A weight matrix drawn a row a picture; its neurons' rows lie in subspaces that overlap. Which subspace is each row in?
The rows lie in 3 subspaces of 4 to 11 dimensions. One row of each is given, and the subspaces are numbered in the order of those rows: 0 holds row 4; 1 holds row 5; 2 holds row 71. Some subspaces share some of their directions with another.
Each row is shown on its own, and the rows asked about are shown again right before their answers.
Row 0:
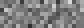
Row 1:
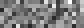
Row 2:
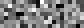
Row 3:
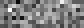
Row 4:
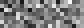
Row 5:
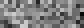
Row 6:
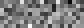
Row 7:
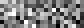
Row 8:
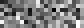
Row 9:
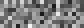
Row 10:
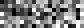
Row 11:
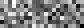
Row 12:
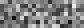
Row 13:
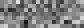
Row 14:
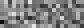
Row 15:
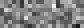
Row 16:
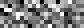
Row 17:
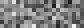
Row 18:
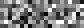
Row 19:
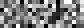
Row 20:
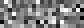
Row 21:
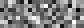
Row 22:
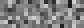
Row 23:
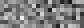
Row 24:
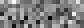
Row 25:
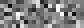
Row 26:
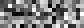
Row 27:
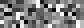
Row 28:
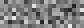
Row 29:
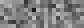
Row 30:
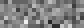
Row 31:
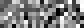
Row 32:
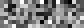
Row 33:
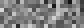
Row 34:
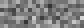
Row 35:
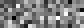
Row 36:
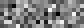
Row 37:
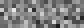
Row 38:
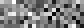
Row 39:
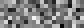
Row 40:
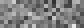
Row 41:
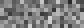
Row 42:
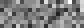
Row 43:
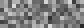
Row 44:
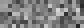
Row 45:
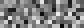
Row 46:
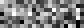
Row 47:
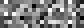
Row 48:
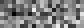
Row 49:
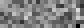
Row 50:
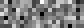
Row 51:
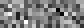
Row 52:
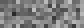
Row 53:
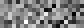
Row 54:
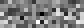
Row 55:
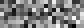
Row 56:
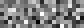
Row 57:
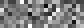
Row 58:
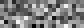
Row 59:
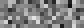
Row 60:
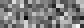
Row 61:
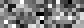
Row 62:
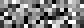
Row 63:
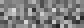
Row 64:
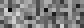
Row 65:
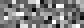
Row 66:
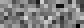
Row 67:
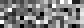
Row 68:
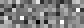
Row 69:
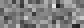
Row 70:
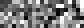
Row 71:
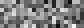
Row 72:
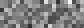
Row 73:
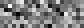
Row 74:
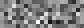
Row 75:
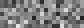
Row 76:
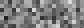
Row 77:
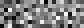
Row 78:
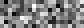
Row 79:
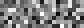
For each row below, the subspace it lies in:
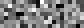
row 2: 0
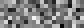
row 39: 2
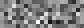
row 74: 1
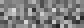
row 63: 2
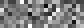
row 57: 2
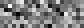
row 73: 0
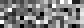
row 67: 1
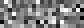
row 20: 1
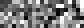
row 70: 0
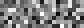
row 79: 2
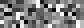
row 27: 0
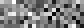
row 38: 2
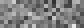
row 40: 2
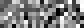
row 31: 0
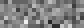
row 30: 1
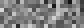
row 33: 0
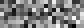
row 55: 2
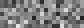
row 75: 1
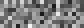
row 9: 2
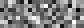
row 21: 2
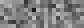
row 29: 1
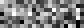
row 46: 0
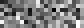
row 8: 0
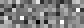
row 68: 1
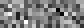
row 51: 0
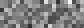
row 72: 2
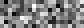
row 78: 1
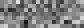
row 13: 1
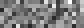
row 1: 0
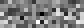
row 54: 1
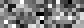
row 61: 1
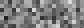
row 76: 1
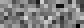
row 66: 0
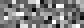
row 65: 0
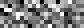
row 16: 0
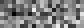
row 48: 0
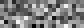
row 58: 1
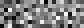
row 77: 1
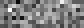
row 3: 1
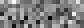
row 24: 1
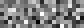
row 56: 2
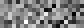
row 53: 1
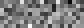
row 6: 0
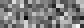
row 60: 0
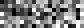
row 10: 0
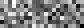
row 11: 2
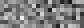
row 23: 1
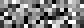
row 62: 1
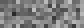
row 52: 0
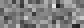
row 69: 0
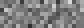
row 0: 0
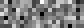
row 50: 1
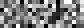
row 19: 2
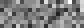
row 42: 0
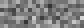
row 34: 1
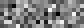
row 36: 1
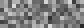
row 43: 2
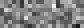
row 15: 0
